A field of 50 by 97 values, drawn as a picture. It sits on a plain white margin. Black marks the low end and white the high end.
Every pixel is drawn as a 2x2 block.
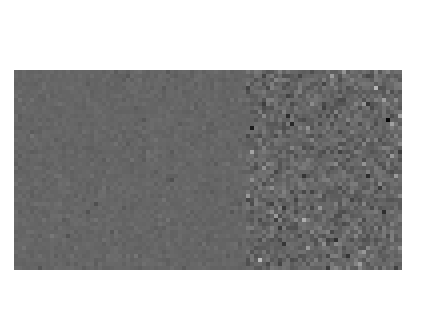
Histogram: heavy tails on both sides. Seam: vertical, 60% of the way across, the left part calmer. Grain: fine. Average level on the scale: 40%. Stripes: none. Odd rows or columns: none. Mirror symmetry: none.
